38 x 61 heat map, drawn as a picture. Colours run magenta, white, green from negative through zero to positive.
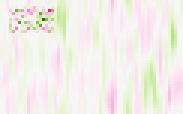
An odd patch, rougher than its surroundings, sits in the top left. The top left is the roughest part. A few values lie far out on both sides of the bulk. Streaks run downward. No overall slope runs across the table. Neither half mirrors the other.
